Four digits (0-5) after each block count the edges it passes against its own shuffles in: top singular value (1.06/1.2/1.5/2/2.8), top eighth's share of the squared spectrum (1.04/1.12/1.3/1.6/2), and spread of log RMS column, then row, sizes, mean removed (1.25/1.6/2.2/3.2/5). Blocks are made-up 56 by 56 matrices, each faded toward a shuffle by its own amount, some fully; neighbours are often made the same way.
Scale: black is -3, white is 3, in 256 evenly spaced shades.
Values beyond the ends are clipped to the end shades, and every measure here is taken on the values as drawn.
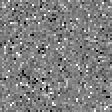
1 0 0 0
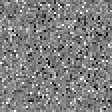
1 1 0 0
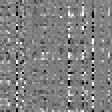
4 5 4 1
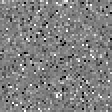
0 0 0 0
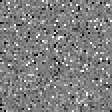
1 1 0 0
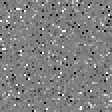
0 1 0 0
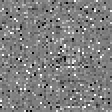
3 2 0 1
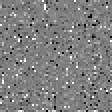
3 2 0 0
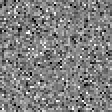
0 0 0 0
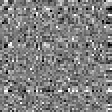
4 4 2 2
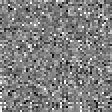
3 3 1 1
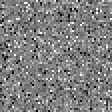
0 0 0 0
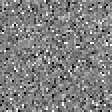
1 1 0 0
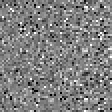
3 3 1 1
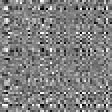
5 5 3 3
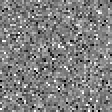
0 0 0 0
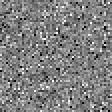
2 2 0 0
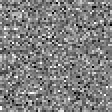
3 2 0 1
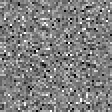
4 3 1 2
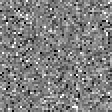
1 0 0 0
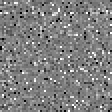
2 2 0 1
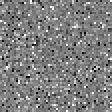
1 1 0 0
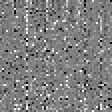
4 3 2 1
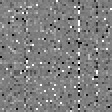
4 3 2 0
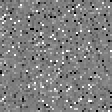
0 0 0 0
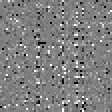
3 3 2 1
